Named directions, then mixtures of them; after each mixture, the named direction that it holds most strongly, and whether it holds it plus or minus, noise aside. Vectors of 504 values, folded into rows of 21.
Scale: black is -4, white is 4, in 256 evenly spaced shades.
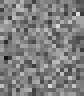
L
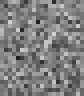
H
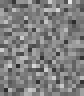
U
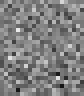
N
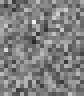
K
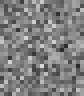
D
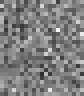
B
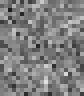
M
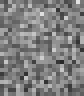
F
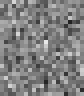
M, minus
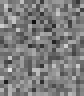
D, minus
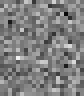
H, minus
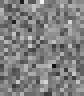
M, plus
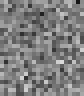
F, minus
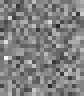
L, minus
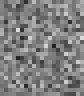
H, plus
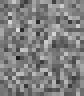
H, plus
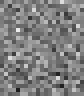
N, plus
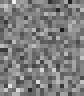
U, minus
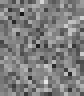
M, plus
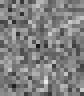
M, plus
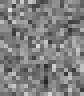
M, minus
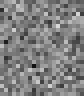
L, plus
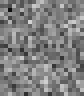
M, plus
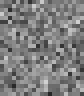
M, plus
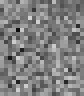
H, minus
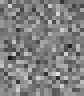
N, minus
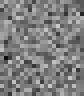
L, plus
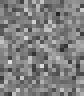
D, plus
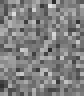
H, plus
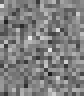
B, plus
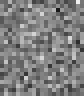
F, plus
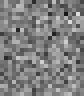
L, plus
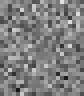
N, plus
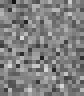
U, plus
